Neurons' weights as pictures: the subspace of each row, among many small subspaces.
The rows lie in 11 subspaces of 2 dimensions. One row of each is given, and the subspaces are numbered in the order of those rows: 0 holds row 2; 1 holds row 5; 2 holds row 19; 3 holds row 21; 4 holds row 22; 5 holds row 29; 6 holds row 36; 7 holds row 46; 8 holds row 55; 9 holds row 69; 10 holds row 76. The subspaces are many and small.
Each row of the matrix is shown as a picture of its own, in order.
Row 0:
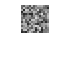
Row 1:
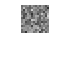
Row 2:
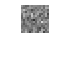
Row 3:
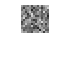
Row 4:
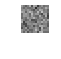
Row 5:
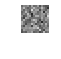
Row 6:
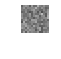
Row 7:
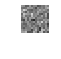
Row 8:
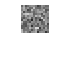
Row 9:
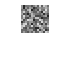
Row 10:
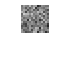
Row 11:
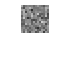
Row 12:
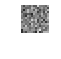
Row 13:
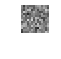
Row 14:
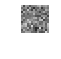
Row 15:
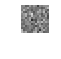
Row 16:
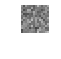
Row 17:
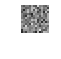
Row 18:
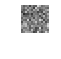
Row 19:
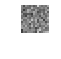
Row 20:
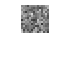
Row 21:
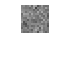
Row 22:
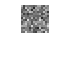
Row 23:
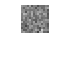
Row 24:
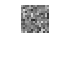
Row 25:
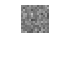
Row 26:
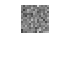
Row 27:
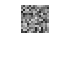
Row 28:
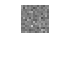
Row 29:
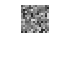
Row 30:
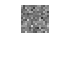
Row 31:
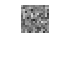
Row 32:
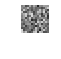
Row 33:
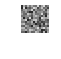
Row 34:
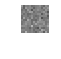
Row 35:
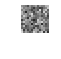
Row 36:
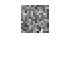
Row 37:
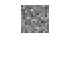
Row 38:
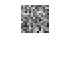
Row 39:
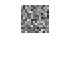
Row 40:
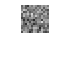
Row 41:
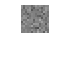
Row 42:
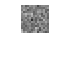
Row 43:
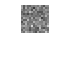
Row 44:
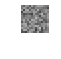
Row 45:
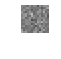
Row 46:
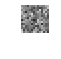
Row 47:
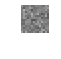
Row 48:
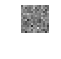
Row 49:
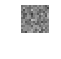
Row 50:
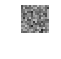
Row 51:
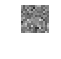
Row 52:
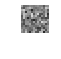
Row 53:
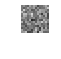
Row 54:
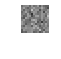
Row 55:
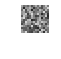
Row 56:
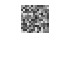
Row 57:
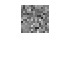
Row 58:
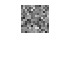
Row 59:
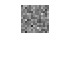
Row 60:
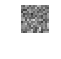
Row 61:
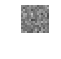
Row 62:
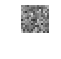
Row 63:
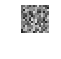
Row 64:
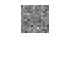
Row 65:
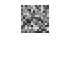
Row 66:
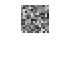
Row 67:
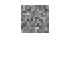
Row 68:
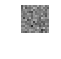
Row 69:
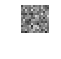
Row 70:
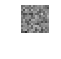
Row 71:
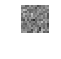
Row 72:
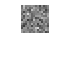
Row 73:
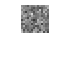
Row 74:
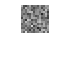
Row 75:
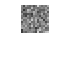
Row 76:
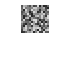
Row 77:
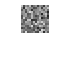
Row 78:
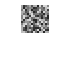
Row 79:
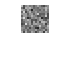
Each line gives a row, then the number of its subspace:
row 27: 9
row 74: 3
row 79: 0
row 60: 5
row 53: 8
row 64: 3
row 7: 5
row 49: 8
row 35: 7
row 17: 2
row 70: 9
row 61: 8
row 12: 2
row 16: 2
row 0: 9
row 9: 10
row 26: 2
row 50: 6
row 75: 2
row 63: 10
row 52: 0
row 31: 0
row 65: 2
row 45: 1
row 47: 5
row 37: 0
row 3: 1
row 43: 6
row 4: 3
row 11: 0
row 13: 10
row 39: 4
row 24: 5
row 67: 10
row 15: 1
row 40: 0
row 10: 4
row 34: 4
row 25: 8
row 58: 8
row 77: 4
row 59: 3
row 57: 7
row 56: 9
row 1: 8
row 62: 7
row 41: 7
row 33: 6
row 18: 4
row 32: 1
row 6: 3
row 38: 6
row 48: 3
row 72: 10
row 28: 6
